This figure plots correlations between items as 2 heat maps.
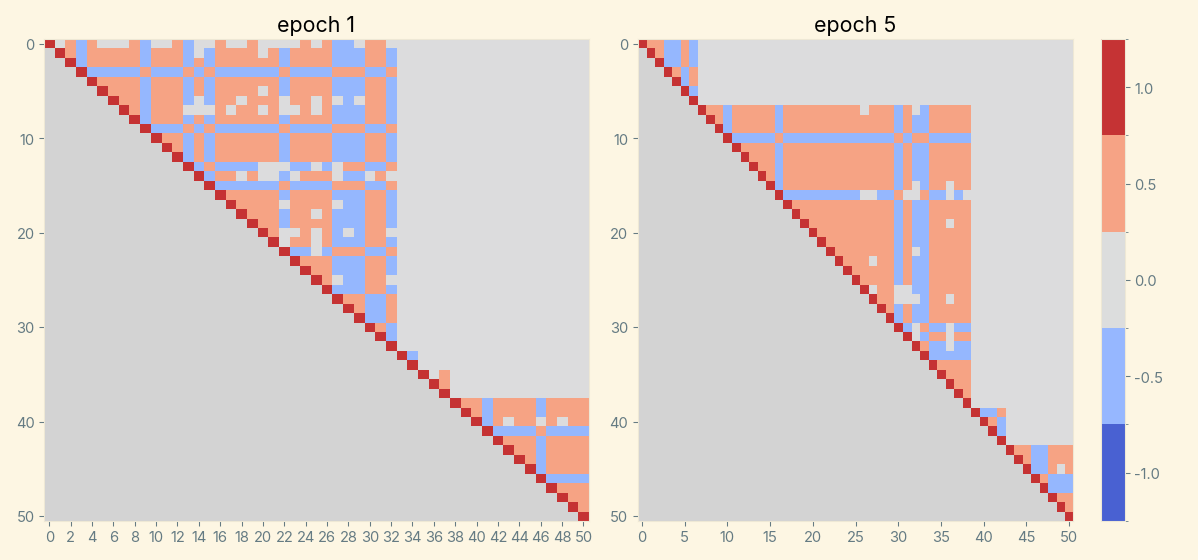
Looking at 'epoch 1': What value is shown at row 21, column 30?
0.5
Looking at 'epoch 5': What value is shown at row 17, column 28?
0.5
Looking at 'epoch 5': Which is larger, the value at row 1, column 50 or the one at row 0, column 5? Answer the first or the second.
the second
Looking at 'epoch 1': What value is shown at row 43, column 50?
0.5
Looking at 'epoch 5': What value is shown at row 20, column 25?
0.5
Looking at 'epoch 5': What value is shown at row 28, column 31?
0.5
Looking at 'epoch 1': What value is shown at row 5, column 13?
-0.5
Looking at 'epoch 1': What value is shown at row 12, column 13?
-0.5
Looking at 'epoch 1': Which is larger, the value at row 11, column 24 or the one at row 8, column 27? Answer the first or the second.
the first
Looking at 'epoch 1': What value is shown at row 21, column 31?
0.5
